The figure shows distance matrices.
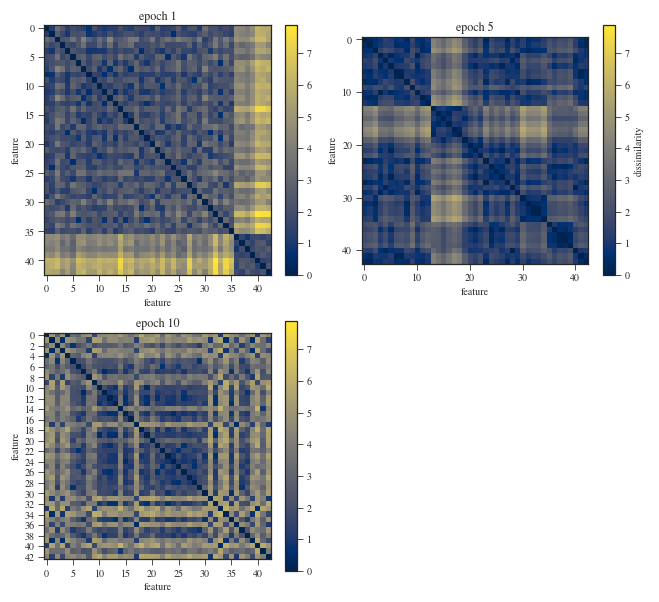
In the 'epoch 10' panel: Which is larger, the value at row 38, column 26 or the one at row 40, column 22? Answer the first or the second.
the second
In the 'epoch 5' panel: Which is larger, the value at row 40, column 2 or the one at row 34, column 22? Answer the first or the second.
the second
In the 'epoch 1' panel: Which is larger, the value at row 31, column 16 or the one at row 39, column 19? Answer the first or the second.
the second
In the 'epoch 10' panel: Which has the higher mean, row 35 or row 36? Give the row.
36
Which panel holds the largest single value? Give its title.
epoch 1
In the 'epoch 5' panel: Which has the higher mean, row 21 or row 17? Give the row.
17
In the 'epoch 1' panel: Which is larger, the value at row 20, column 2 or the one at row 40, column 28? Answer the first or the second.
the second
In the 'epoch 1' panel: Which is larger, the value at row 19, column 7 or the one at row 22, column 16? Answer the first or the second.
the first
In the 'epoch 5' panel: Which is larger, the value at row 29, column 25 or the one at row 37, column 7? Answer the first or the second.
the second
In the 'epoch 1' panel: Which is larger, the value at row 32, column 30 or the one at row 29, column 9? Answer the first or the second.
the first
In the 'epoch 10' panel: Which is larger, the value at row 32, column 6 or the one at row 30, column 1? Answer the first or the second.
the second
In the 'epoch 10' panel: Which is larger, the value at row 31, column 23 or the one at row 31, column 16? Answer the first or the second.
the first
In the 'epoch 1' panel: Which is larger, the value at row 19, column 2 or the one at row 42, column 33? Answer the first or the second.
the second
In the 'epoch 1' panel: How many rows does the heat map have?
43
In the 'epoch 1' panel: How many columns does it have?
43
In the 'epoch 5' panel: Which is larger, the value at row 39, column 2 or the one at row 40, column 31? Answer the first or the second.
the first
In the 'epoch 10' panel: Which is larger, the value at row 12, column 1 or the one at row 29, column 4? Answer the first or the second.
the first
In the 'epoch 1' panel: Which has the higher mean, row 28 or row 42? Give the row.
42
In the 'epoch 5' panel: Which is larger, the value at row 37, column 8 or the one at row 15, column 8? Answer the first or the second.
the second
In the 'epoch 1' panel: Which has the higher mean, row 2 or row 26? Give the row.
2
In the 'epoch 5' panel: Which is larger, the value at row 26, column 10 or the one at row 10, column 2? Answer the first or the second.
the second
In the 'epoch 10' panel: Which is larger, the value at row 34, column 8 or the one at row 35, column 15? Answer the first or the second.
the first
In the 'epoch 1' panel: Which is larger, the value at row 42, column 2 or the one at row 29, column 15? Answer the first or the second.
the first
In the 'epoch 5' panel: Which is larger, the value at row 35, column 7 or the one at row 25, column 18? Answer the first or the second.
the second
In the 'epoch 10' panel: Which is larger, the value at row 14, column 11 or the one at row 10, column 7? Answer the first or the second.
the first
